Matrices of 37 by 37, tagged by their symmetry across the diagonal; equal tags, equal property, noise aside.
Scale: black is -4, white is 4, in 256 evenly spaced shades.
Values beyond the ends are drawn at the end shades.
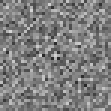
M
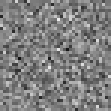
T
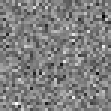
T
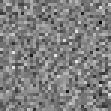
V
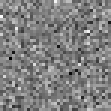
V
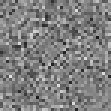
M
